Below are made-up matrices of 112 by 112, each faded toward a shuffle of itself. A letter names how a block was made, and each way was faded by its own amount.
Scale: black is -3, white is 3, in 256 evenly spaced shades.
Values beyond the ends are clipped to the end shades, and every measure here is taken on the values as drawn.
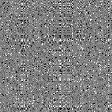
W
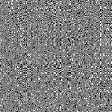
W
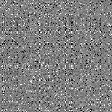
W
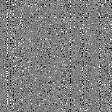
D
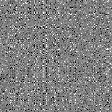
W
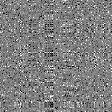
W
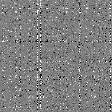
D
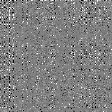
D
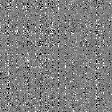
D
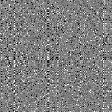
W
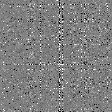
D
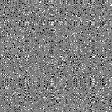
W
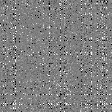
D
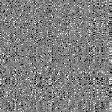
W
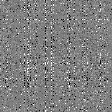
D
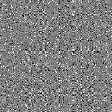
W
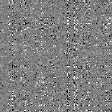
D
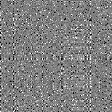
W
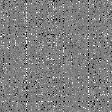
D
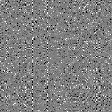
W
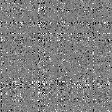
D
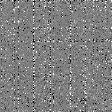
D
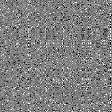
W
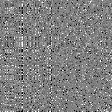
W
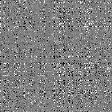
D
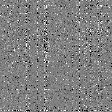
D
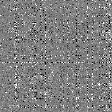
D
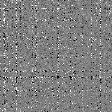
D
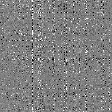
D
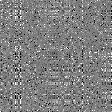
W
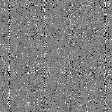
D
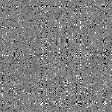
D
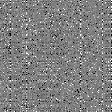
W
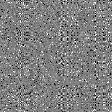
W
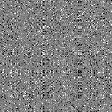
W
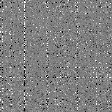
D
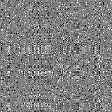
W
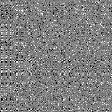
W
